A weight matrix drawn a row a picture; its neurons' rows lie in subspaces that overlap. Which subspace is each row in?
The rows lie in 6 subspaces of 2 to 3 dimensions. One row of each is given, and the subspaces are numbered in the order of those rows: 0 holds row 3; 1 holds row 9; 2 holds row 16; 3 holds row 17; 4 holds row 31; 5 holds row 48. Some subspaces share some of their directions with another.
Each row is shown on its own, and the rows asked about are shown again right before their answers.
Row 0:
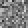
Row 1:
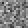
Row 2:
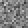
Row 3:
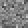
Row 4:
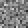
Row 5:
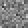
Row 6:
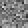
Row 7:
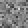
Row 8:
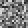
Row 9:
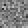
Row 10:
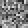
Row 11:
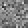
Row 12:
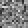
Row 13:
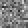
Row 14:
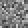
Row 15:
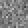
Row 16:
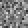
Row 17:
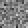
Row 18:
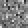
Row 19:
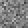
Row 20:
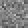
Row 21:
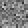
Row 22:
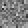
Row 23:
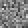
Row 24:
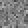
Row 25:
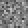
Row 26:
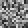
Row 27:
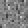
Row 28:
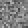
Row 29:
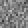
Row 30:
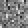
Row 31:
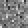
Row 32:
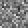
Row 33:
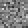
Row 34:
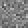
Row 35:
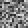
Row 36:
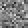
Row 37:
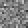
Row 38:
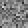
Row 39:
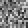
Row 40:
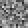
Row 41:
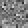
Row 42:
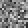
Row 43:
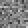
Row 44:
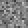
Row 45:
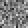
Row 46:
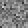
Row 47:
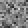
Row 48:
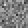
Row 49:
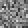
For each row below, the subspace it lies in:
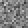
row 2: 2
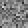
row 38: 0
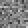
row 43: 3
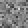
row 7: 0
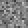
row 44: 2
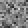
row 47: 0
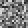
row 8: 5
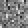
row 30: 4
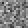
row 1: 2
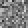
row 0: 5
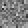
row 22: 1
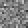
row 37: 3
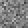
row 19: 2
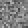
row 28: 1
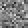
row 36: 3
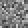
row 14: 2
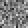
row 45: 3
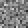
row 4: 3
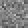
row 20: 3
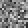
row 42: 5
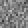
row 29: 5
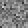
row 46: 0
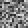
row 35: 1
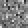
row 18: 4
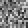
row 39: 5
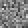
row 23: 1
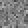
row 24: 2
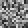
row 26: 1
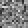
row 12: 5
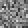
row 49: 1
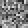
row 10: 4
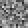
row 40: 2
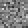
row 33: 1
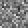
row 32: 0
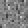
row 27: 4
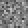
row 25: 2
